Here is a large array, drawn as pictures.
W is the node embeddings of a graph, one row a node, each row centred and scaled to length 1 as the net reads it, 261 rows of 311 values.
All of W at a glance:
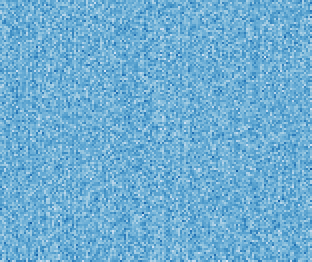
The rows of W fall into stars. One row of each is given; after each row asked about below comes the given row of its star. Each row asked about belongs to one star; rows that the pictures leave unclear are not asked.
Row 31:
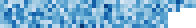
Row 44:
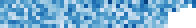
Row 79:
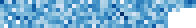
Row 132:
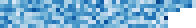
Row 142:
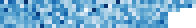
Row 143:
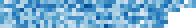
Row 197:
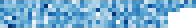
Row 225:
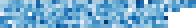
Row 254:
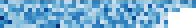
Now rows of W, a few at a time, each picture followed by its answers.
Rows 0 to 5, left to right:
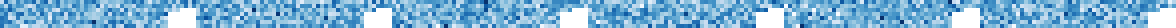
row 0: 254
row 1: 79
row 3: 225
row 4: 143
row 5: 44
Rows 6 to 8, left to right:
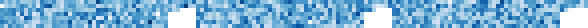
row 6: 197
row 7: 44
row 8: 31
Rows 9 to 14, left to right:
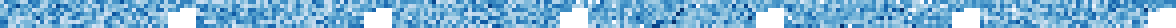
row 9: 132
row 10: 225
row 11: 143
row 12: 142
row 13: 225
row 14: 44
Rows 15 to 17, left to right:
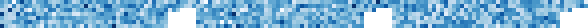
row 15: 143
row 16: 142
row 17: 79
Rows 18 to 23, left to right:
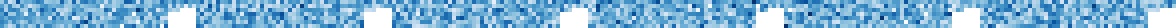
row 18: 254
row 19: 254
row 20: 254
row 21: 143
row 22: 143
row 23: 79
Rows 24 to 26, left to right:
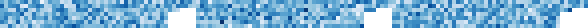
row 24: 142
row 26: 143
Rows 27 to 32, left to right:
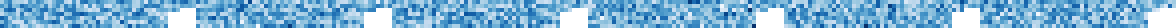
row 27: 132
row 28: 197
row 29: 197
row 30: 132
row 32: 31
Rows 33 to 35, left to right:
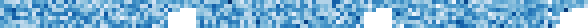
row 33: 197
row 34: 31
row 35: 197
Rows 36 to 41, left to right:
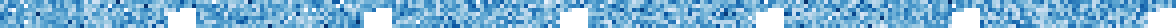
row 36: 142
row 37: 225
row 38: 142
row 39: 132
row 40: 143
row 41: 44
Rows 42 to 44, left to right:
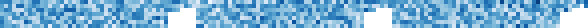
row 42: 132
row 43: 132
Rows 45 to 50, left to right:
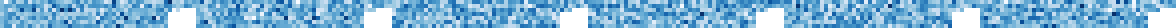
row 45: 79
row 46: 31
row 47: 132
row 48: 132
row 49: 79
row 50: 225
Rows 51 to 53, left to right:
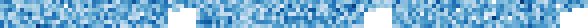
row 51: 44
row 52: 31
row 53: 31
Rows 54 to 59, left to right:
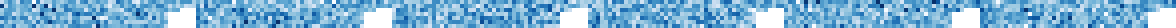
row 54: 132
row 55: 254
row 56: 197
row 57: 31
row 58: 44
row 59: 254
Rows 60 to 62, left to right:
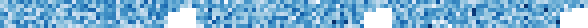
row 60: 143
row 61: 79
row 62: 31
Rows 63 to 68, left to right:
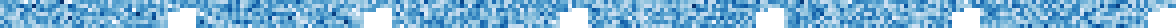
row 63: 132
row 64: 132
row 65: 44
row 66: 31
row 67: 79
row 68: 79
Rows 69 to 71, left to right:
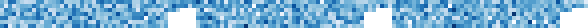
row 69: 132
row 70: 79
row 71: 79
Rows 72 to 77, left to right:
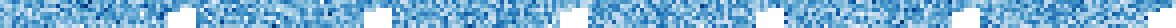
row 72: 143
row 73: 254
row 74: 254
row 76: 143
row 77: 132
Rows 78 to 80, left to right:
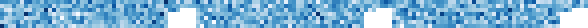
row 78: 143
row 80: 197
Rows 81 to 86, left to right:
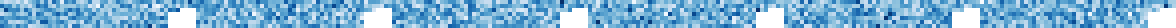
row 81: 225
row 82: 44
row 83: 142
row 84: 31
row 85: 31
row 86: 254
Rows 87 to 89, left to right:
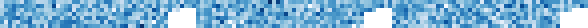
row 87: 79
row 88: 197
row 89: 132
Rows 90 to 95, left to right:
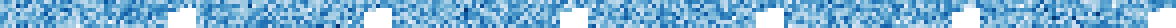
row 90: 143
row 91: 79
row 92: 254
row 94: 143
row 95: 132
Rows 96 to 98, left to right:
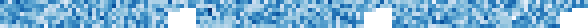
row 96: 79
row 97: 197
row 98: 225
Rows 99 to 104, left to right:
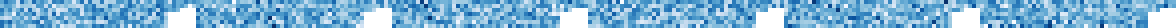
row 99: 44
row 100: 254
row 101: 132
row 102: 143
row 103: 132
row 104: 142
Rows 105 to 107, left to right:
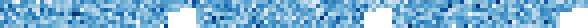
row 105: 254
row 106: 79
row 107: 143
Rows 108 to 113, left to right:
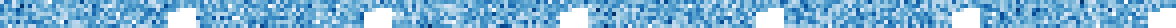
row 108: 44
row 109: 79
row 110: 44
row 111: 143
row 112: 197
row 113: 225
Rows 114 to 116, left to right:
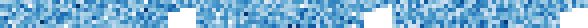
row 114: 225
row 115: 197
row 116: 31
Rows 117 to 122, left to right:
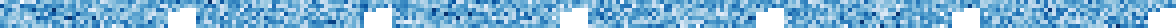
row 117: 132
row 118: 142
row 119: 132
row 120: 142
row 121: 197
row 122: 225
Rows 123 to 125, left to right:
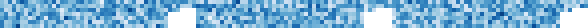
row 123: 143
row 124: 132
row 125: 79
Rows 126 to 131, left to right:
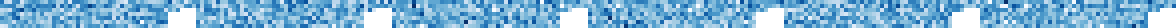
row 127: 44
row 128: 44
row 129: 44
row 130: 143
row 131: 142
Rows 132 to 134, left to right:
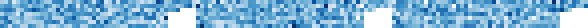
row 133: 132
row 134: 132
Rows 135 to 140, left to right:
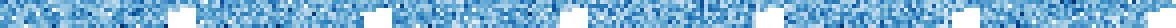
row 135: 254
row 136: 142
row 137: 254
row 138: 143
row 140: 44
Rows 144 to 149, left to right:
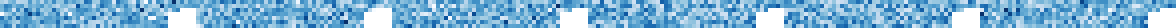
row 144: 225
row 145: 31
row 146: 31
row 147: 142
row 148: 79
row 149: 225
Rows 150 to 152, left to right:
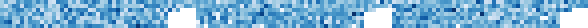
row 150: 31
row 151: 197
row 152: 225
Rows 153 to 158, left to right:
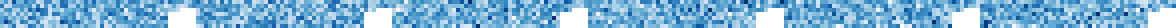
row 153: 31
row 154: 79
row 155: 143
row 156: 44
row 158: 132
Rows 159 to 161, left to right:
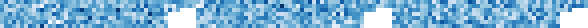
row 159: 31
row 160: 143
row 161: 142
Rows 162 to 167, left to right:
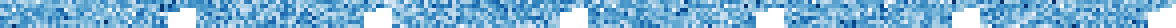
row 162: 225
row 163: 79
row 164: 143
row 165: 142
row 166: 79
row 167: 197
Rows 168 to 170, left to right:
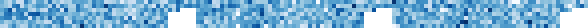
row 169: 142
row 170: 79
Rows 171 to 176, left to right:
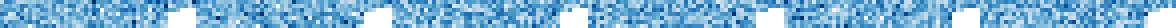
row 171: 44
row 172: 197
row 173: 254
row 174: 132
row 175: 79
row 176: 143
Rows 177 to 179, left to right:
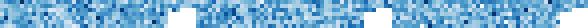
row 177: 143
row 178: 225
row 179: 44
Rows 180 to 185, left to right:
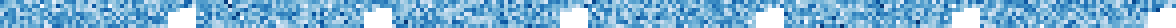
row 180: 197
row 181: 132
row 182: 31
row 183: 44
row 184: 44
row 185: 143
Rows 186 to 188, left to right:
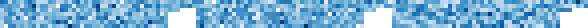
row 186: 79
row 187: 254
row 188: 132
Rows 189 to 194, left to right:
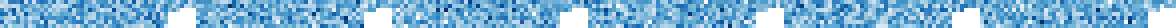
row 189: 143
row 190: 132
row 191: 143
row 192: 44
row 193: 142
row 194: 31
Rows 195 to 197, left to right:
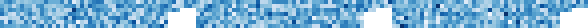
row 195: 44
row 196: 254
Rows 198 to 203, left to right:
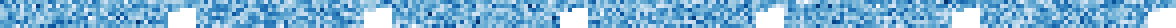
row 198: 79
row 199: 197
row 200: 142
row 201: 31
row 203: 79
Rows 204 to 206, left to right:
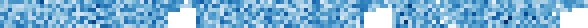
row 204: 143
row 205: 254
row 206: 31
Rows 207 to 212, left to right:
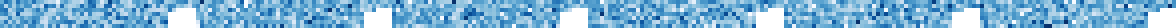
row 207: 31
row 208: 31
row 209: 254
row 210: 132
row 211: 44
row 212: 142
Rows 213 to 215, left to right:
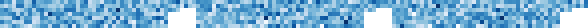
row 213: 197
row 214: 132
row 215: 197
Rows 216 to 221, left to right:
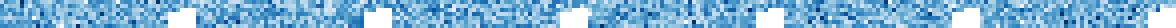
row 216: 44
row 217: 225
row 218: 254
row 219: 225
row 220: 132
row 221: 31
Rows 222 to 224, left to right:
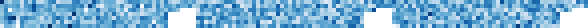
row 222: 79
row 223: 225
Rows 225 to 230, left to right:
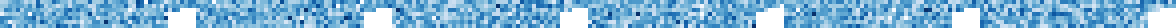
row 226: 225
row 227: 79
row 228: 197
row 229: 225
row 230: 254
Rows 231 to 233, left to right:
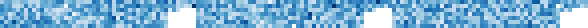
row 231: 44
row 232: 44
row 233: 31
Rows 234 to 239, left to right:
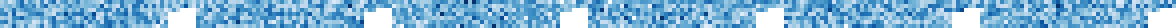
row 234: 197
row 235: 132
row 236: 197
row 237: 132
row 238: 132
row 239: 142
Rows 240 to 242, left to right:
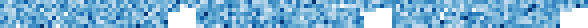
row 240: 31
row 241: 142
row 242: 254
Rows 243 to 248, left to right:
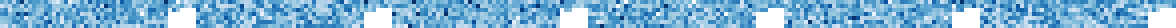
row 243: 143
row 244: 31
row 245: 143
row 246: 225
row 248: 132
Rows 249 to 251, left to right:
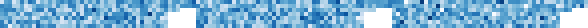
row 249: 44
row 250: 254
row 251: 132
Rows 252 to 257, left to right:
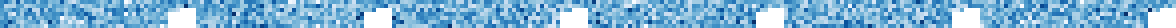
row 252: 254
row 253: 142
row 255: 31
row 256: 79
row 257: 31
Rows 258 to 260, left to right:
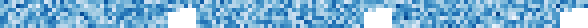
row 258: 254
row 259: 31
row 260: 142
